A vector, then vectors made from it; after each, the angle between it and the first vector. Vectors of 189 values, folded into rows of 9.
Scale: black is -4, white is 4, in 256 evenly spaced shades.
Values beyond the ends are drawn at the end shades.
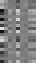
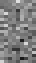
partly opposed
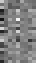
nearly parallel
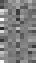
nearly opposite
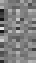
nearly parallel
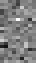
partly aligned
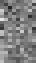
partly opposed
